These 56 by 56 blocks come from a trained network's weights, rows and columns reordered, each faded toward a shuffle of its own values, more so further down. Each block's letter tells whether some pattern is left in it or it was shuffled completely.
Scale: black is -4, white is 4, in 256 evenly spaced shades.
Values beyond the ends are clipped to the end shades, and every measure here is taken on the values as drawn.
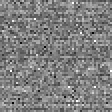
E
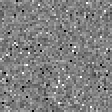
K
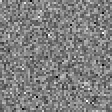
K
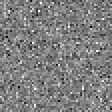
K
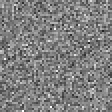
K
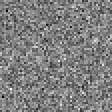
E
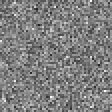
K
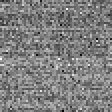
E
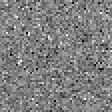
K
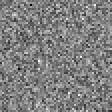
K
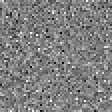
K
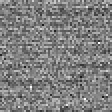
E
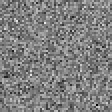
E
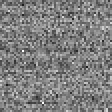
E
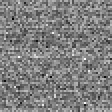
E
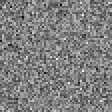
K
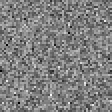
K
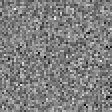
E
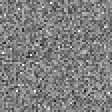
K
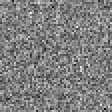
K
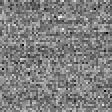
E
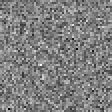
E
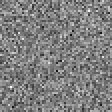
K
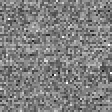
E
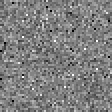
E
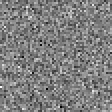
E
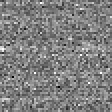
E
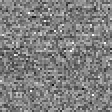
E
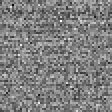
E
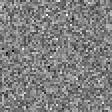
K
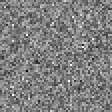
K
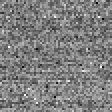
E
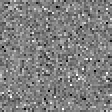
K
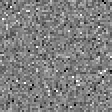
E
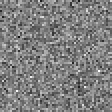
K
